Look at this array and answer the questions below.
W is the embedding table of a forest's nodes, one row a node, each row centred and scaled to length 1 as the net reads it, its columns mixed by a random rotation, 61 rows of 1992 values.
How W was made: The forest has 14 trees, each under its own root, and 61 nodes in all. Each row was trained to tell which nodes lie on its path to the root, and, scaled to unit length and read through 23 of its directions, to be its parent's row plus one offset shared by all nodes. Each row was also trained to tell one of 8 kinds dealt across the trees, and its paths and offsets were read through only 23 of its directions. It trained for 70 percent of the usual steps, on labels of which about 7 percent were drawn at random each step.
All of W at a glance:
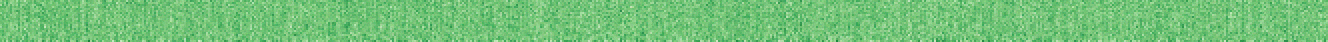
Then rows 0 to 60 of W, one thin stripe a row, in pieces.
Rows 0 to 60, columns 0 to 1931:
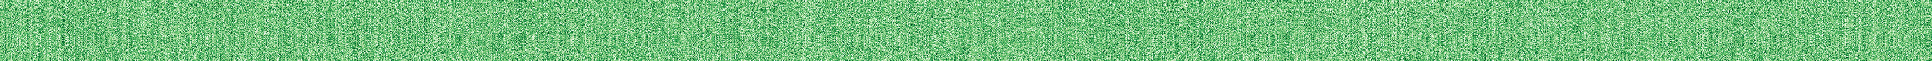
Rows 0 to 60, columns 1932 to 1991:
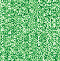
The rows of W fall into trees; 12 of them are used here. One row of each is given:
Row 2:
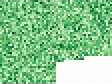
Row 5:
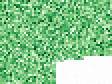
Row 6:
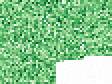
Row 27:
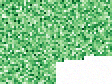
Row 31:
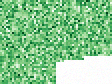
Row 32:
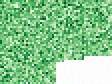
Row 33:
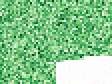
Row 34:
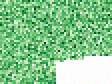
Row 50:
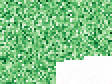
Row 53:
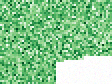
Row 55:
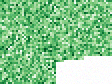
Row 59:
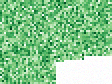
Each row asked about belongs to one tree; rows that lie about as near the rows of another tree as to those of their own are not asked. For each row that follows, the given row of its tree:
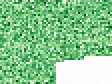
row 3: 6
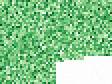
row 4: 50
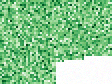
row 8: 33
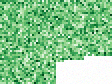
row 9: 55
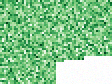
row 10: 2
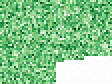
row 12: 2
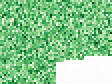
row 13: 50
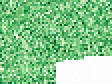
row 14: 59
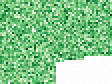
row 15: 31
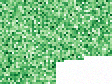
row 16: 55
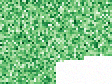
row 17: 6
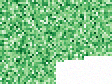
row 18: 50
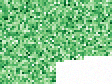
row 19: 32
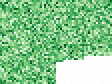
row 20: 27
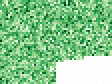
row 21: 32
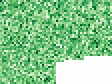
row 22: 5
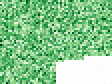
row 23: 6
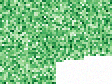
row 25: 34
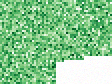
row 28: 55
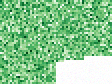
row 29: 32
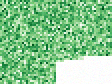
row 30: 53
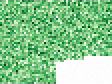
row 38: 34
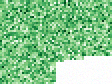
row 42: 32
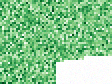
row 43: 53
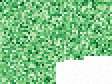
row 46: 5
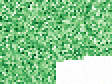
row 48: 53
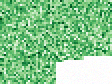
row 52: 2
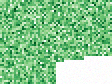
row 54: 59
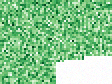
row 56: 6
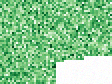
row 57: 55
